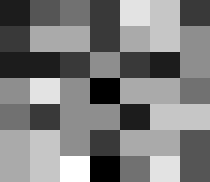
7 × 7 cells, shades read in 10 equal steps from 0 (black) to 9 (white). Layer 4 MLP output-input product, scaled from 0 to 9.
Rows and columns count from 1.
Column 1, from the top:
1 2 1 5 4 6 6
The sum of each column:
25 34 36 16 33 42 29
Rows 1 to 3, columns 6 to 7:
7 2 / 7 5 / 1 5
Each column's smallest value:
1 1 2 0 1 1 2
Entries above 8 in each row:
0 0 0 0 0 0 1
